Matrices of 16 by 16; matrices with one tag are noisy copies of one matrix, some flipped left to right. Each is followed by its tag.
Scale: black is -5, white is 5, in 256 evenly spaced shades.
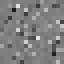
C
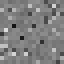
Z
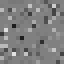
Z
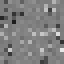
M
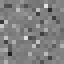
C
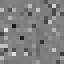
Z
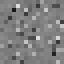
C
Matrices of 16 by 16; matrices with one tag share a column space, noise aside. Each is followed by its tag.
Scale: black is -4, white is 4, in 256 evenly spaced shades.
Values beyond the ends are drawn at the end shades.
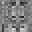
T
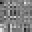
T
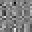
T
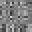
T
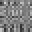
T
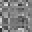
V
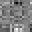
T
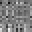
T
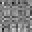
T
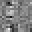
T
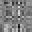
T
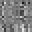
T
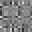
T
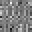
T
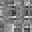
T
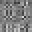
T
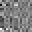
V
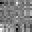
T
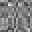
V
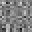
T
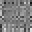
T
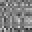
V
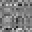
V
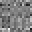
V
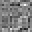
V
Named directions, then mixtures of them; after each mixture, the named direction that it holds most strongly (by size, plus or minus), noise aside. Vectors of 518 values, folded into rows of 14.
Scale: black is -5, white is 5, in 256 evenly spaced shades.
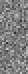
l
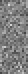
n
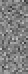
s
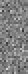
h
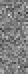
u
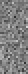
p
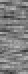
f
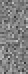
p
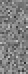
p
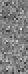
h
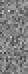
h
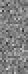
h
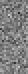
u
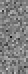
h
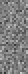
p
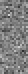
u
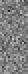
s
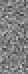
s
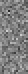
s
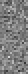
p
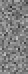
s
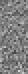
n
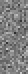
l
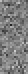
n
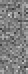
u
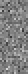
h
